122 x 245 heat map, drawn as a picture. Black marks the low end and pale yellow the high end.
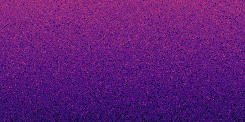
No single row or column stands out from its neighbours. Values rise toward the top. Fine speckle covers the field. There are no regular stripes. Overall the values sit about 30% of the way up the scale.
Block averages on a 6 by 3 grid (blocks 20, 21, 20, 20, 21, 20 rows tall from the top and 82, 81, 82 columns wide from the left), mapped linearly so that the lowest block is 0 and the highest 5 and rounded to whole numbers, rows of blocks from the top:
5 5 5
4 4 4
3 3 3
2 2 2
1 1 1
0 0 0
